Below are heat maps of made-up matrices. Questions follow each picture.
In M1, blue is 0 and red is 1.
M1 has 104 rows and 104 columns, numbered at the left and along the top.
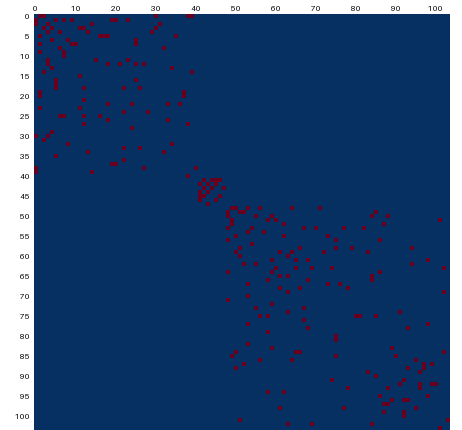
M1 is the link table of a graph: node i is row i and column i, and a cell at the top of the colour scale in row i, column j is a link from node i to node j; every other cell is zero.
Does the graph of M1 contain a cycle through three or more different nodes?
yes
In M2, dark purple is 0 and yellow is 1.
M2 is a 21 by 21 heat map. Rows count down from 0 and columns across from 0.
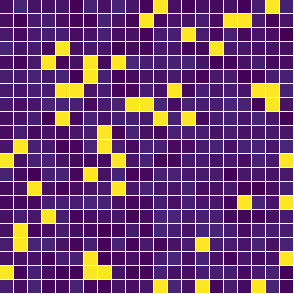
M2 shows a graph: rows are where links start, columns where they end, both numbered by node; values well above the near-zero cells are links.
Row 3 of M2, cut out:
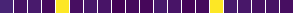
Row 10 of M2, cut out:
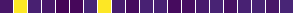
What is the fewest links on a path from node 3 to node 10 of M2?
5
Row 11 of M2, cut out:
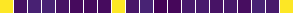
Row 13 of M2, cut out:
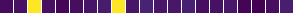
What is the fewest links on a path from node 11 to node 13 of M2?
2
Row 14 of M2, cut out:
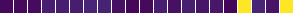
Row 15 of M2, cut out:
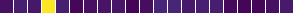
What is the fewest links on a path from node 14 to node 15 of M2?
6
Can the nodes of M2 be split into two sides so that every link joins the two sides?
no
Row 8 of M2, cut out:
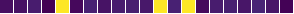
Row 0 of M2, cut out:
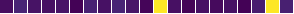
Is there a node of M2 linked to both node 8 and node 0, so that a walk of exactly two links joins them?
yes
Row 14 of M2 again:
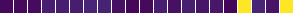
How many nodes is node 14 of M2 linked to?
2
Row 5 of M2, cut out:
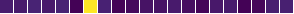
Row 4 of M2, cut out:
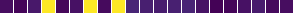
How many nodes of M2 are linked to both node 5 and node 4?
1
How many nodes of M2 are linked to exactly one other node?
6
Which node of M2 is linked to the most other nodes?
node 6
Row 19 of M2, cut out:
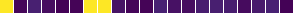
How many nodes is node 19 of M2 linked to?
3
